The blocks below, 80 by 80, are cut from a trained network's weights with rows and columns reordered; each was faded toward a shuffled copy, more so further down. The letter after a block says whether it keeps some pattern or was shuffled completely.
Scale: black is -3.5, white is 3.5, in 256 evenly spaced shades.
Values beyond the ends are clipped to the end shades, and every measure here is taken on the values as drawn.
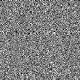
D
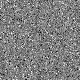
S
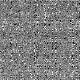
D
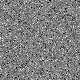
S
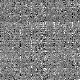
D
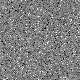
S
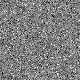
S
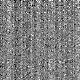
D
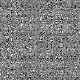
D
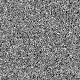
S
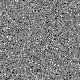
S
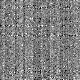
D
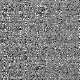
D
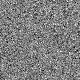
S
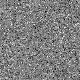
S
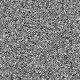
S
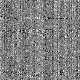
D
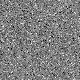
S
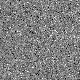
S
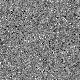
S
